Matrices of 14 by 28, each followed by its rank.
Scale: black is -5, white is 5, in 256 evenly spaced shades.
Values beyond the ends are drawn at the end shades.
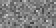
full rank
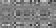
two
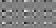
one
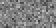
full rank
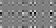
one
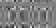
two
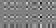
one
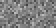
full rank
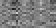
three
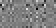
three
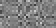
three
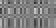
one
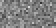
full rank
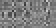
three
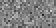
full rank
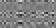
two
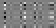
one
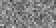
full rank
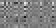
two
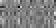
two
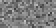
full rank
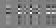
one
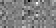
three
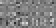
three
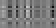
one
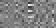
three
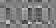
two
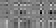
two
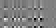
one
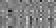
three
